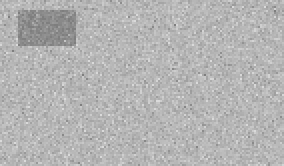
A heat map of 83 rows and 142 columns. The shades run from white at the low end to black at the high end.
The top left is the ninth with the highest average. Neither half mirrors the other. In the top left lies a patch that is higher than the rest. On average the colour sits 30% of the way up the scale.
